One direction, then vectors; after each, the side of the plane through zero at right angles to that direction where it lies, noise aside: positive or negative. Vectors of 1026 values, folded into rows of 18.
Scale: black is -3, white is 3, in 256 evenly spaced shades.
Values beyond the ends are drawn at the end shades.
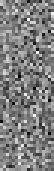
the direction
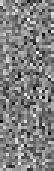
positive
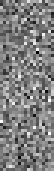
negative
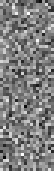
positive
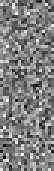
positive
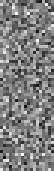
positive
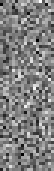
negative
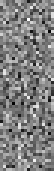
positive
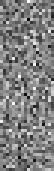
negative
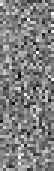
positive
